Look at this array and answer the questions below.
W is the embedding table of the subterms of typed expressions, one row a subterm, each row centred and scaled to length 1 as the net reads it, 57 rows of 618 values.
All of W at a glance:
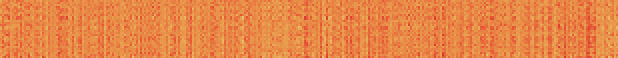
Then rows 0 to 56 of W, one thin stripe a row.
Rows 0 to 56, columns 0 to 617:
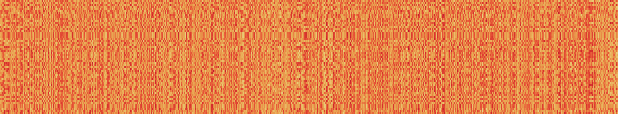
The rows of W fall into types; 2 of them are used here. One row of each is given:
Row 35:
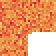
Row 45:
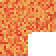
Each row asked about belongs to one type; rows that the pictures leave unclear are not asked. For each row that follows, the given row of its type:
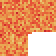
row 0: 35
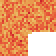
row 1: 45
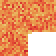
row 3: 45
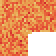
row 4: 45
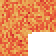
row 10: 45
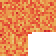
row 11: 35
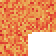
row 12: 45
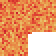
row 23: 35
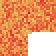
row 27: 45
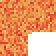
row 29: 45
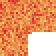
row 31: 35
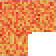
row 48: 35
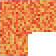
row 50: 35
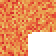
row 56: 45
